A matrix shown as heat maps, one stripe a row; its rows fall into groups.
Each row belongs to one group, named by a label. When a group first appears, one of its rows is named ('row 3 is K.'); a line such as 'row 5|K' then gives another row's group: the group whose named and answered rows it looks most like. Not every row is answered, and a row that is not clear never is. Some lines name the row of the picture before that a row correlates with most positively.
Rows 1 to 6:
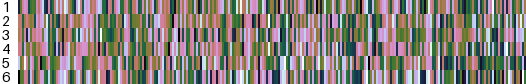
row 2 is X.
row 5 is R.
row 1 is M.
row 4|X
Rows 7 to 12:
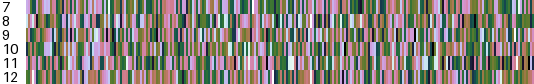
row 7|X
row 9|X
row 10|M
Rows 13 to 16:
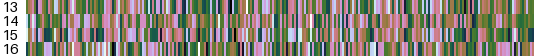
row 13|R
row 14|M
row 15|R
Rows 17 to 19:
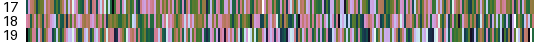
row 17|M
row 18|X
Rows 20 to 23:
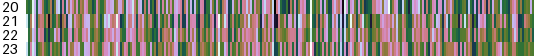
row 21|R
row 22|R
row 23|M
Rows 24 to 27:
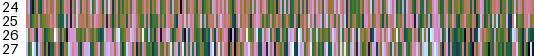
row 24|X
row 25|X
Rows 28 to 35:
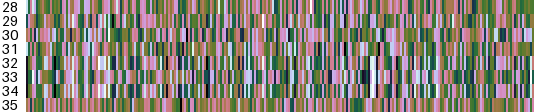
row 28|M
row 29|M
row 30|X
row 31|M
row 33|R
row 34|M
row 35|X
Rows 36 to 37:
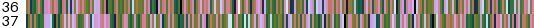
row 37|M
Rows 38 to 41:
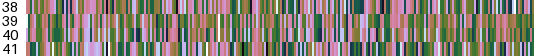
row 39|M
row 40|M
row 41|X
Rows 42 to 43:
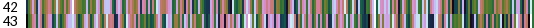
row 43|R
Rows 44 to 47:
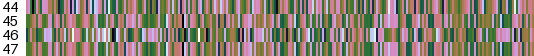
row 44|X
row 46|M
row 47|R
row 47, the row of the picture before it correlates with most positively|43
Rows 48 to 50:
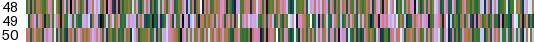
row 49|R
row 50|X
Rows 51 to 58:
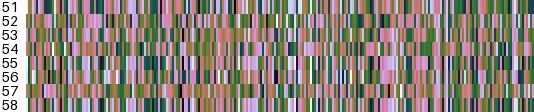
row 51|R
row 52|X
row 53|R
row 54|X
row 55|R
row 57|X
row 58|R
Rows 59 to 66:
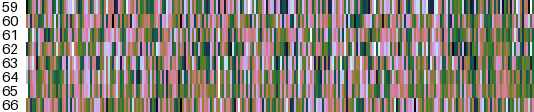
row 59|R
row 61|R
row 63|M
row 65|M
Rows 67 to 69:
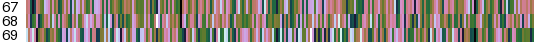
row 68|X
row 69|M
